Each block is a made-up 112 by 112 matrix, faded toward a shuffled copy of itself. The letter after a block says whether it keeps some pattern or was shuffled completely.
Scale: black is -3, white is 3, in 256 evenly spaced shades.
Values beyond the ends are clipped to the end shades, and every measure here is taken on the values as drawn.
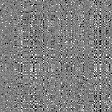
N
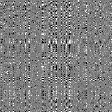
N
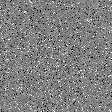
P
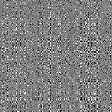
N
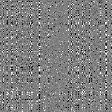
N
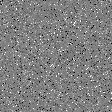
P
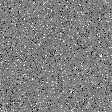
P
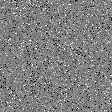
P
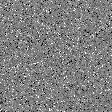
P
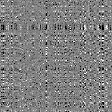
N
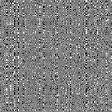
N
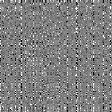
N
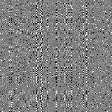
N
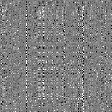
N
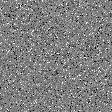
P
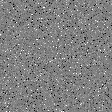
P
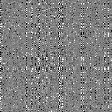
N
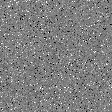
P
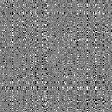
N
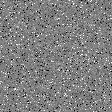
P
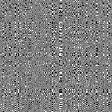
N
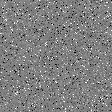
P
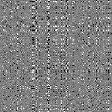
N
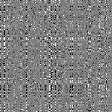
N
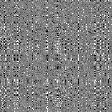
N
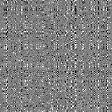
N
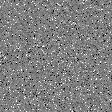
P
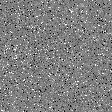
P
